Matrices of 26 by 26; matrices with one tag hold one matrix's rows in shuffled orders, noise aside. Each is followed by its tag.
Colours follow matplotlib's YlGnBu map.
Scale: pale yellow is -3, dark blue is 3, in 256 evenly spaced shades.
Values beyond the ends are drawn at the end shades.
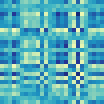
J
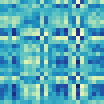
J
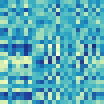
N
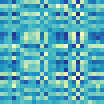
J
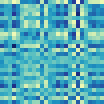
J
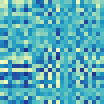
N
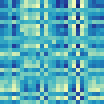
J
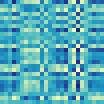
J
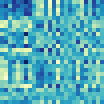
N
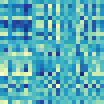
N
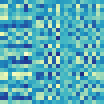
N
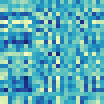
N
